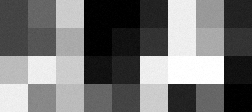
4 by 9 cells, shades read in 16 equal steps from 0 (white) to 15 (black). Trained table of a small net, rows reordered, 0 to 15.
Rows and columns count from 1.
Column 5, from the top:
15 14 13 11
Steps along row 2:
down down up down down down up up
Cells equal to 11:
3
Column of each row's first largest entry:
4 4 4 9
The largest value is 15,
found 4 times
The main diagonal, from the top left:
11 10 3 9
